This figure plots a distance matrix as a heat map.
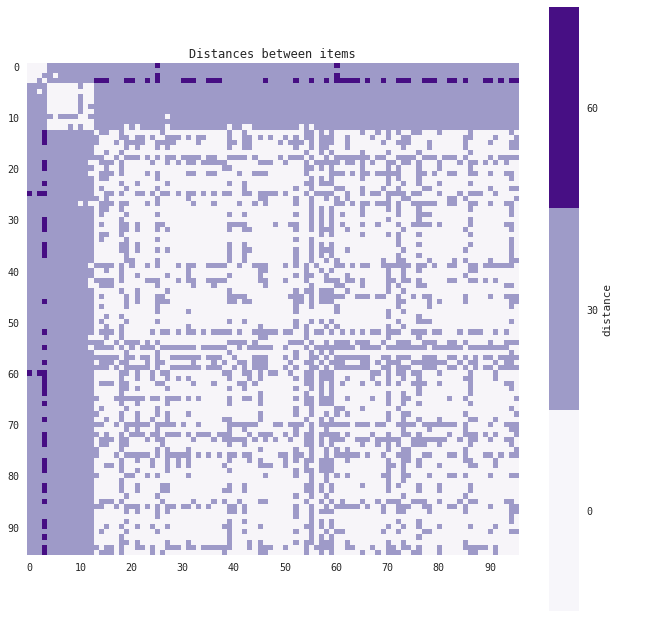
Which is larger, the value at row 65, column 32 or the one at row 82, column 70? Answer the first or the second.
the second
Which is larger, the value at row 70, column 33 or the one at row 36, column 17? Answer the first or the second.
the first
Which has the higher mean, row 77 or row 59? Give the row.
59
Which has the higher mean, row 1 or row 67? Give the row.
1
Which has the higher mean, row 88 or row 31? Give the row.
31
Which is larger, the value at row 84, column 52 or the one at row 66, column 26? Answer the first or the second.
the first
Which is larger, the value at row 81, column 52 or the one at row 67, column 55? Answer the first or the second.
the second
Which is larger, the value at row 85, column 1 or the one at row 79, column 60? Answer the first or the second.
the first
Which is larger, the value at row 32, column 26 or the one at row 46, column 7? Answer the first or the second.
the second
